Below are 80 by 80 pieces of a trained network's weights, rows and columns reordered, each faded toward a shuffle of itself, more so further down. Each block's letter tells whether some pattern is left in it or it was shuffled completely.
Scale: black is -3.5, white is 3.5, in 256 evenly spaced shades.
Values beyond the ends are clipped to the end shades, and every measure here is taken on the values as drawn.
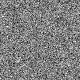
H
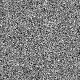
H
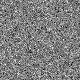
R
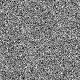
H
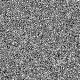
H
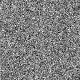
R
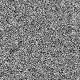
H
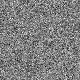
H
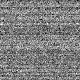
R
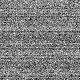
R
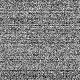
R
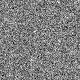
H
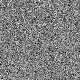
H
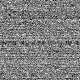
R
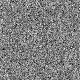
H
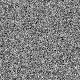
H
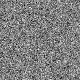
H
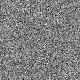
H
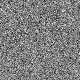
H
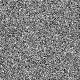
H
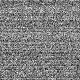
R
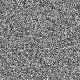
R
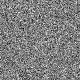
H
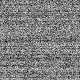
R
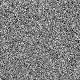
H
